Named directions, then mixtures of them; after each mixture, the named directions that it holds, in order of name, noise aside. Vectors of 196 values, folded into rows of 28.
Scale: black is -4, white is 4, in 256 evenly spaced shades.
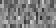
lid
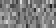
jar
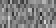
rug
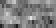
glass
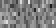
jar, lid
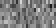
jar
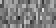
lid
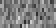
jar, lid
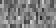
lid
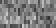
glass, lid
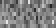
jar, lid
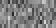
rug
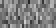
lid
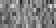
jar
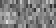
glass, jar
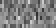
lid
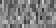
lid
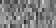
lid, rug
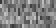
glass, lid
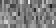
jar, lid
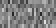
rug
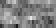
glass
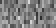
lid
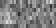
glass, jar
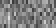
jar, rug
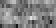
glass
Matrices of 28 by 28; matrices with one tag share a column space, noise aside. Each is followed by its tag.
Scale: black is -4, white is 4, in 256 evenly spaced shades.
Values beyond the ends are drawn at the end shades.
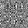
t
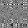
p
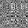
t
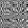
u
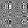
t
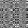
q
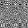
p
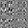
u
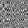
u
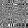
p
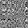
u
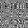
t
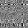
p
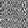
u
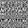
u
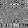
p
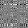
p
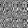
u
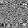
p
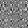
u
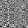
q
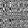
u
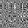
t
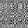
t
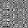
q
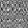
u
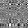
p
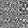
u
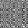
q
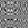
u
